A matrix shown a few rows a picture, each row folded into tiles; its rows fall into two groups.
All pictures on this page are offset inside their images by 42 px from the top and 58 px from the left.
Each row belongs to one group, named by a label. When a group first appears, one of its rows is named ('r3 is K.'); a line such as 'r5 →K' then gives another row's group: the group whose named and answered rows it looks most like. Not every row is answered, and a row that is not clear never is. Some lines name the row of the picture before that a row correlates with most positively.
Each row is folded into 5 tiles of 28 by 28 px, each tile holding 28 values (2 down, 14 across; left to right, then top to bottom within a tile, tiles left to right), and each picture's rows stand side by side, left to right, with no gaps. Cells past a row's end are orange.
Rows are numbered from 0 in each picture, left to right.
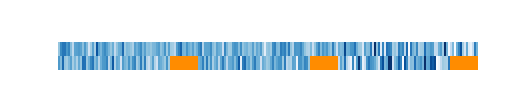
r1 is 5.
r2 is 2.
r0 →5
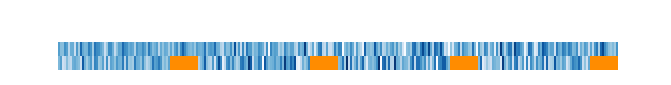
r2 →5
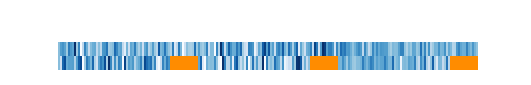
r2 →5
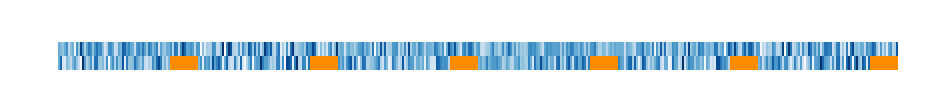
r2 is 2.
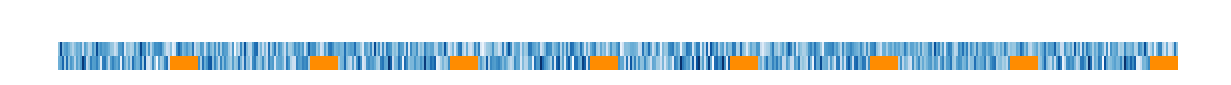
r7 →2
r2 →2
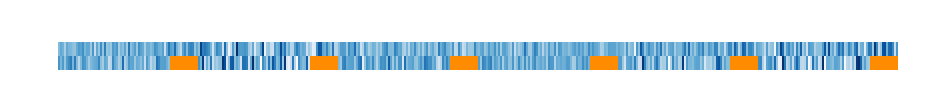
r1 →5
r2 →2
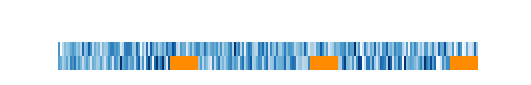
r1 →2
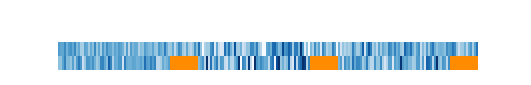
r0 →2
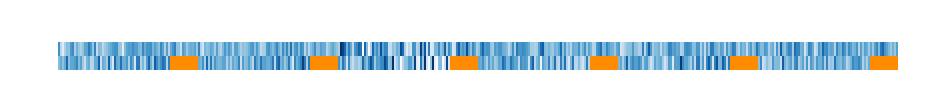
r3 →5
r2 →5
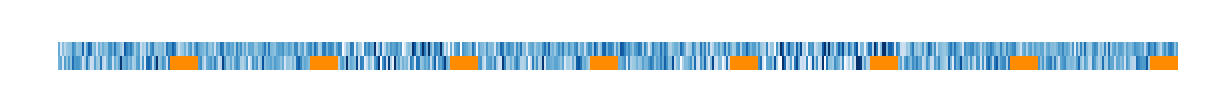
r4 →5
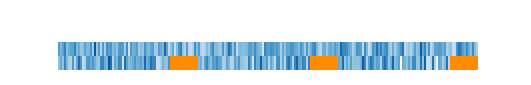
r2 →5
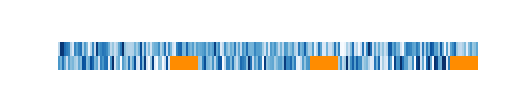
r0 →5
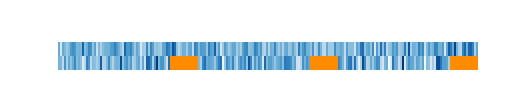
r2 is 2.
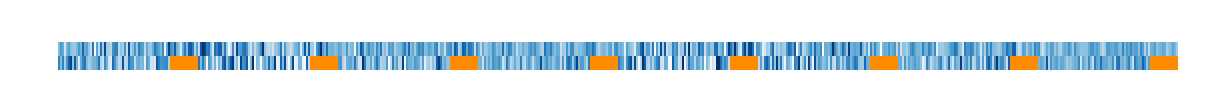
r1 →5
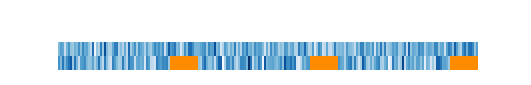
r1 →2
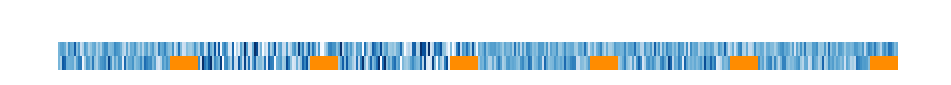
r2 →5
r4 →2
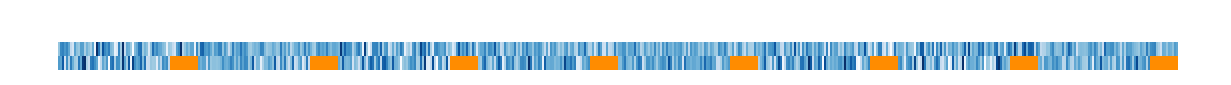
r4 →2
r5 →2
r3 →2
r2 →5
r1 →5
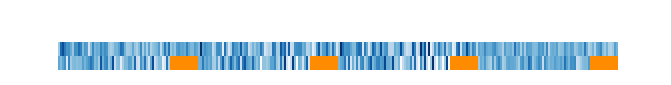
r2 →5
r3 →2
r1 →5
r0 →5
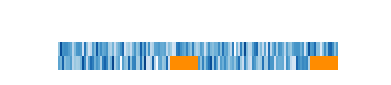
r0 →5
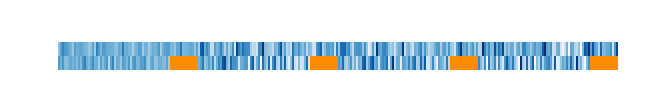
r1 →5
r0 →5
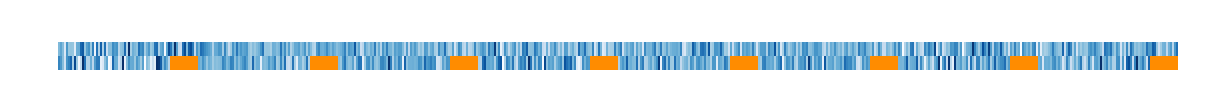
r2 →2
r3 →2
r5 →2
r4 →5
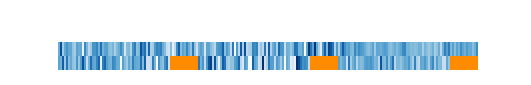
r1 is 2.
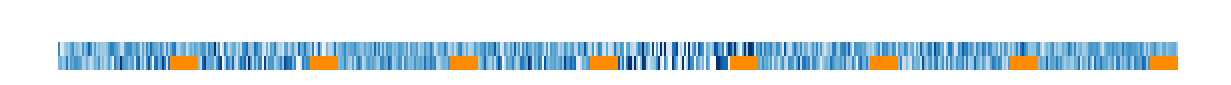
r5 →5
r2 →2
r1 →2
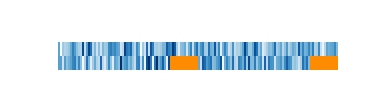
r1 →2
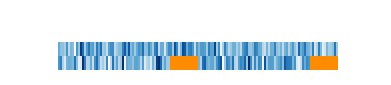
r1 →2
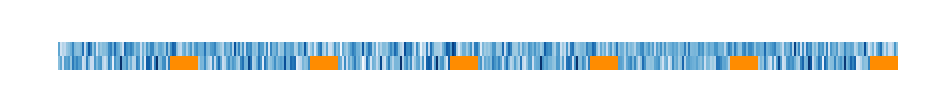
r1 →2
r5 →2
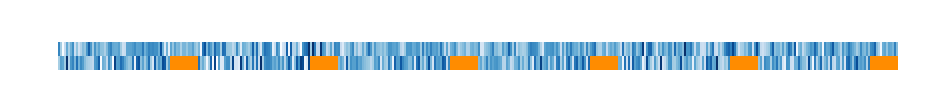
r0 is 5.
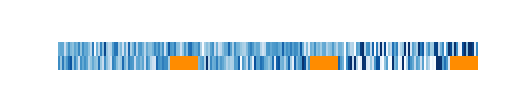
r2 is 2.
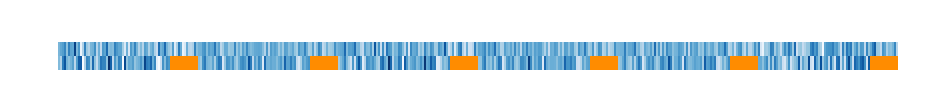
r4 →2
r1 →2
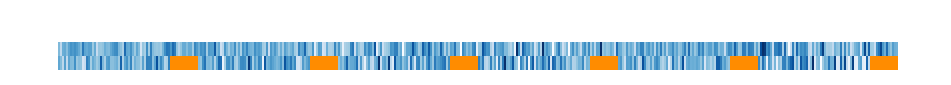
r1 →2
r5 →5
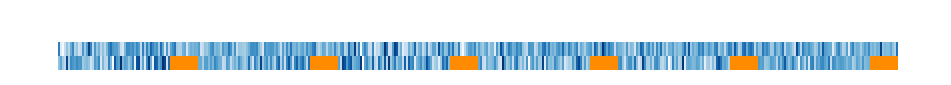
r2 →2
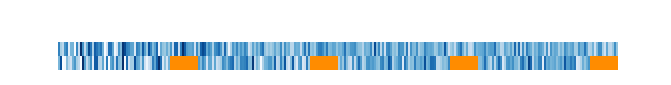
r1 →5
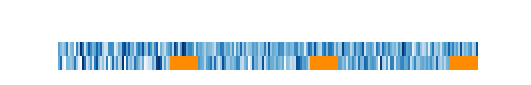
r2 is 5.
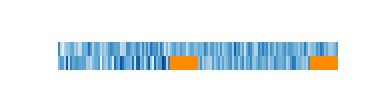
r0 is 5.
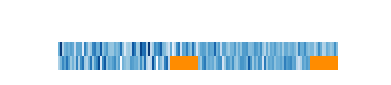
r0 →5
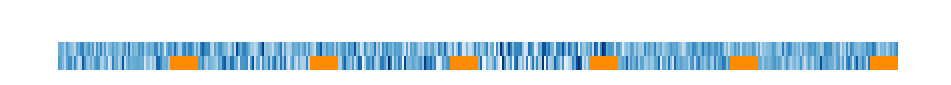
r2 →2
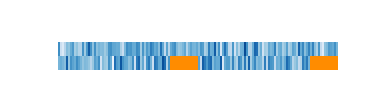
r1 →2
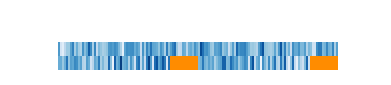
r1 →5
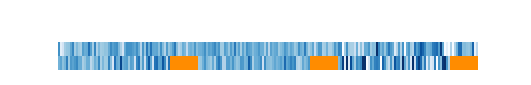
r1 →2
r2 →5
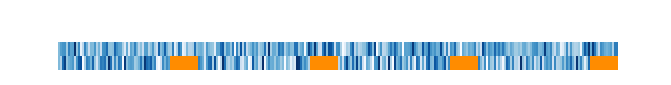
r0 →2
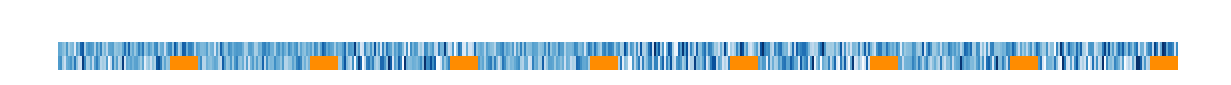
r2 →2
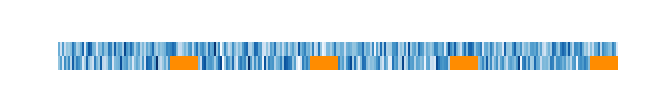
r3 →5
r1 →2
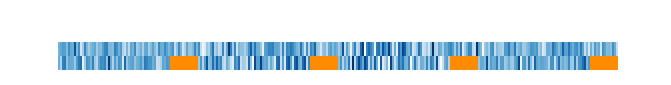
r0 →2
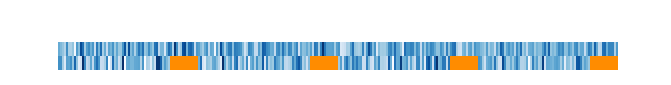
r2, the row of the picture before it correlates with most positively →1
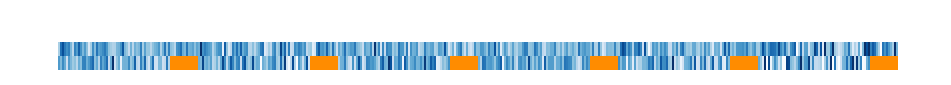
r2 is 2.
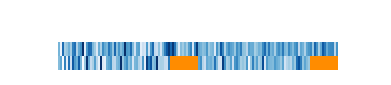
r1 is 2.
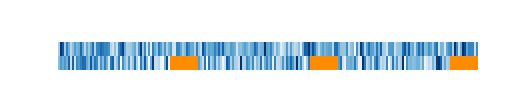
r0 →5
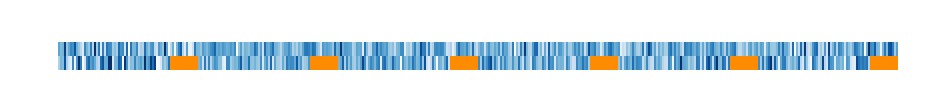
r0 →2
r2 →5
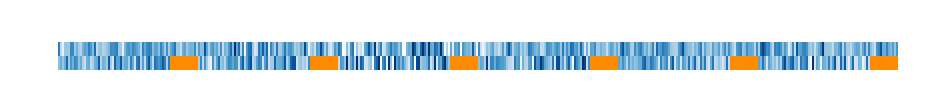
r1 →2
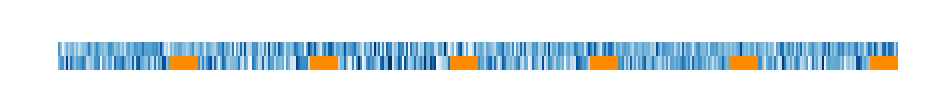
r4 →5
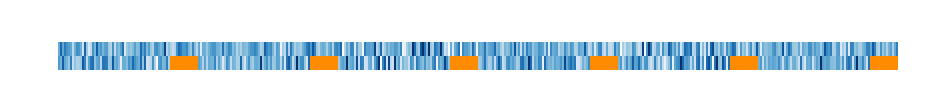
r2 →5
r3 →2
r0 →5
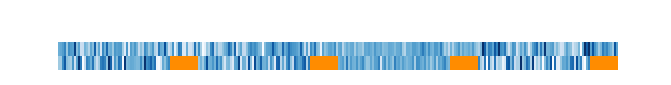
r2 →5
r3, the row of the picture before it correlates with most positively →1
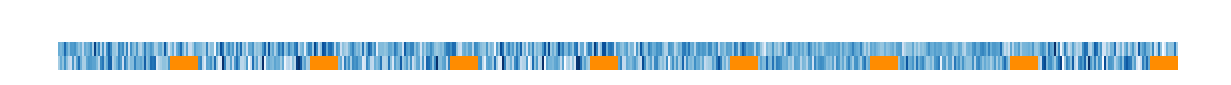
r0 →2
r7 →2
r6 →5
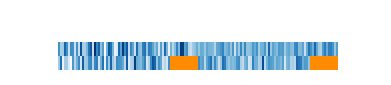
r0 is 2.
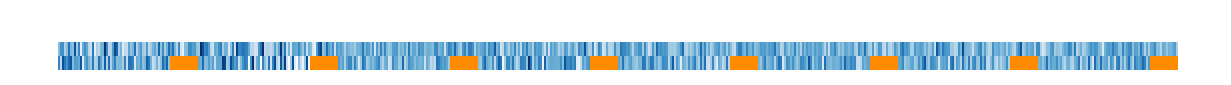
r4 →5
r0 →2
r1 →5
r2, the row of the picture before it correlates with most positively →1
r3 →2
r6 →5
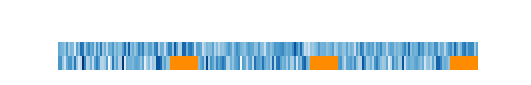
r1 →5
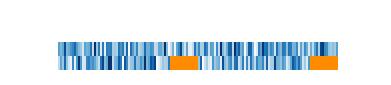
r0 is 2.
